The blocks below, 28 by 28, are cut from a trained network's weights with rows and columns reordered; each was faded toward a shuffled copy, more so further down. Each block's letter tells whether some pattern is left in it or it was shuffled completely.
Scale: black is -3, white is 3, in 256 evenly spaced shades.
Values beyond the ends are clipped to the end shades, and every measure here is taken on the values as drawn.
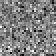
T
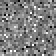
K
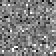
K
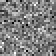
K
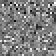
T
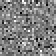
T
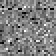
T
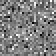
K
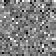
T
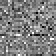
T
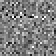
T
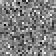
K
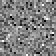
K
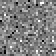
K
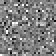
T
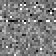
T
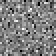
K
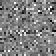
T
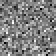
K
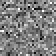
T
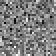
K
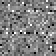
T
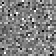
K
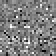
T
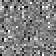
T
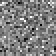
K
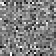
T
